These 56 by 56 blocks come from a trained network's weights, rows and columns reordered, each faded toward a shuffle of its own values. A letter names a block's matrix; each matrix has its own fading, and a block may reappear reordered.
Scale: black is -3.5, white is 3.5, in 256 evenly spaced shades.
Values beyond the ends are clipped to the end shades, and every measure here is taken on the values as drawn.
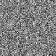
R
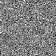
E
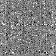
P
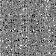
P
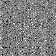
P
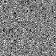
E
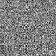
R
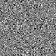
E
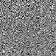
E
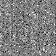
P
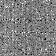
P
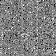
P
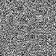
R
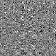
E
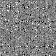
P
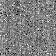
P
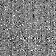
P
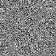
E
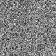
R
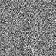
R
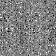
P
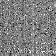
P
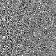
E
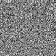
R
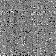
P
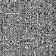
P
